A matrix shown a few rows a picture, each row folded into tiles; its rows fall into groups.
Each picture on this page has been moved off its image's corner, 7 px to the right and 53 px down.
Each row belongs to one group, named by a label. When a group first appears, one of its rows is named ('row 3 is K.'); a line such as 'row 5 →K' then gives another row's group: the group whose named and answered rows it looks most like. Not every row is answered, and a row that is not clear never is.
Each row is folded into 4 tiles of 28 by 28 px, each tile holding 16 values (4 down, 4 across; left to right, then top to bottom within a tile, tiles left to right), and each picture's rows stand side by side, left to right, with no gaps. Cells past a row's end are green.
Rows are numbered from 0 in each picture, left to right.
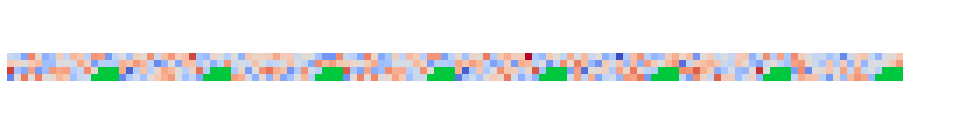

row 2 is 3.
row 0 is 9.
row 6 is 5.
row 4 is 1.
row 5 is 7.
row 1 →1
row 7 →7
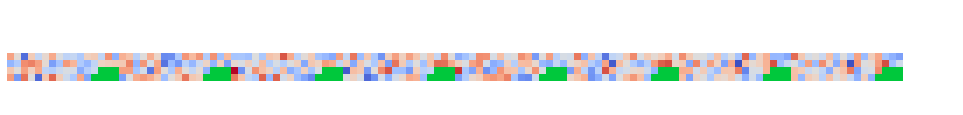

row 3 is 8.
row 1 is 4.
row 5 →8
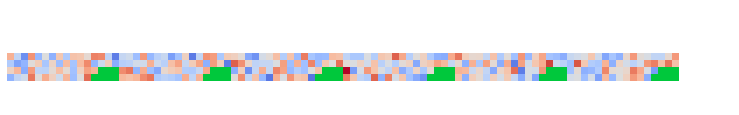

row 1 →9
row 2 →7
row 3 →3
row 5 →8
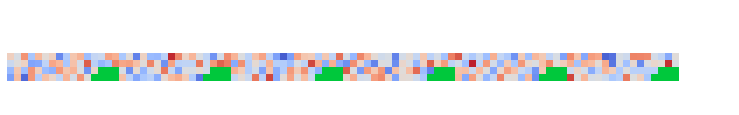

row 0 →7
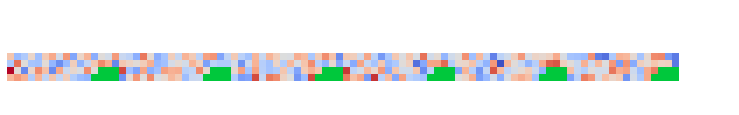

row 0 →3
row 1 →9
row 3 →3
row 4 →8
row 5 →9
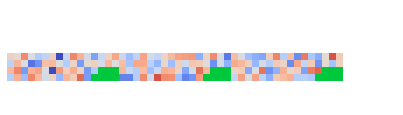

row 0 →7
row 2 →7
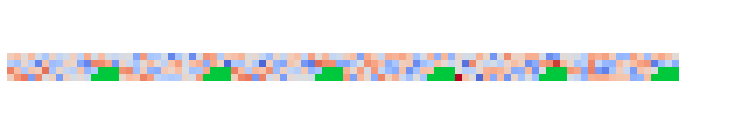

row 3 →5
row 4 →3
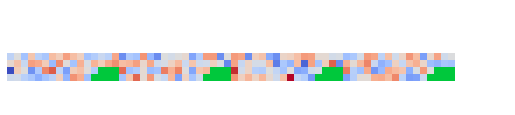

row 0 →8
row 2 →4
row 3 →1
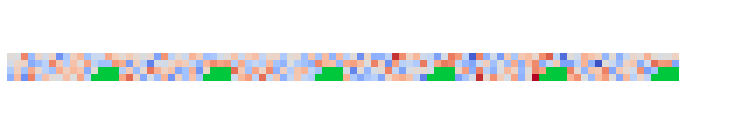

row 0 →7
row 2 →3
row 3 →8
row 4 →9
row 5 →3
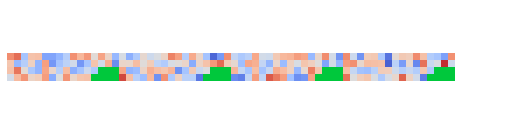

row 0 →4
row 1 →3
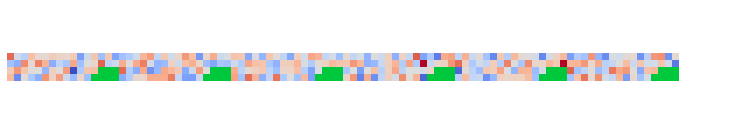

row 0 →5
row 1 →1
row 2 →5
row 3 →7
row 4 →8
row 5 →9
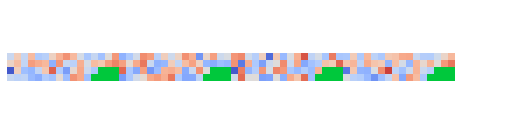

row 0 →8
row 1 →1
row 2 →7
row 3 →8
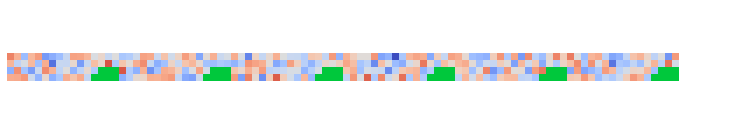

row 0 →4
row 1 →1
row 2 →5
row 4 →7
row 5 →4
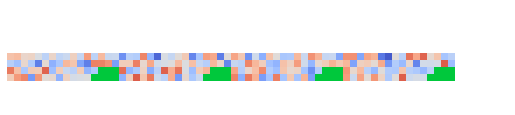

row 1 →9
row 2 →5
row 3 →4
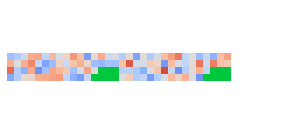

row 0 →1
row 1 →8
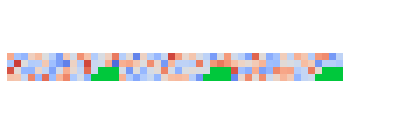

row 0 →4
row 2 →9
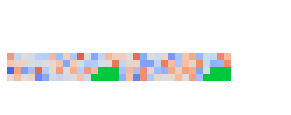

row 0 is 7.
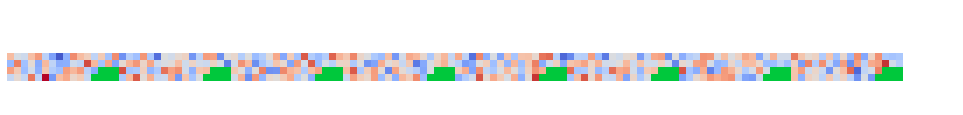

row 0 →4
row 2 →7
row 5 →9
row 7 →5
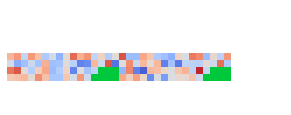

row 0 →4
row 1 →4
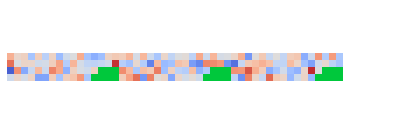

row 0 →7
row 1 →3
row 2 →5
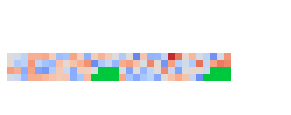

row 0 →1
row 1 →8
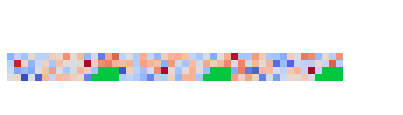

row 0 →8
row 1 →8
